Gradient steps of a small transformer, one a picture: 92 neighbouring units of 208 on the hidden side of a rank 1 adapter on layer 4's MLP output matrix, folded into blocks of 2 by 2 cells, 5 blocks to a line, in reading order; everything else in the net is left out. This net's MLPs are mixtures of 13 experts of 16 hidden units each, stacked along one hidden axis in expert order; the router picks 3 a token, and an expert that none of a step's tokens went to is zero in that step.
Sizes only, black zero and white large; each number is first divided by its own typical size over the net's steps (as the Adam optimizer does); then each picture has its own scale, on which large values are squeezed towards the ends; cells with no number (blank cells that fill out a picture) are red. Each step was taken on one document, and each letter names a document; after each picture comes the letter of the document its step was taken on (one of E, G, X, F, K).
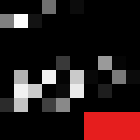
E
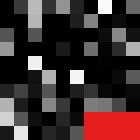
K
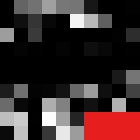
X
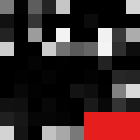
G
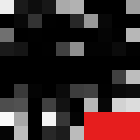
X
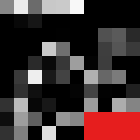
G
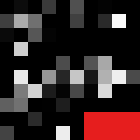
E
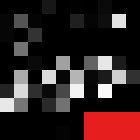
E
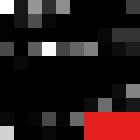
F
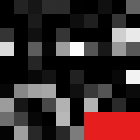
K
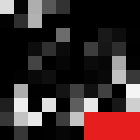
G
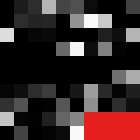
X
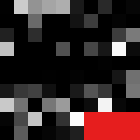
K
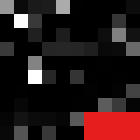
F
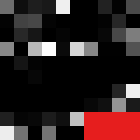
F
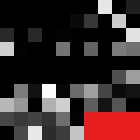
K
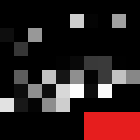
E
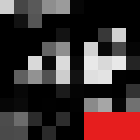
G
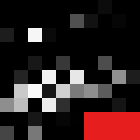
E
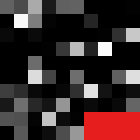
X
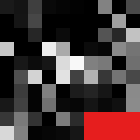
G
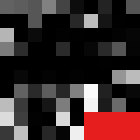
K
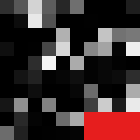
G
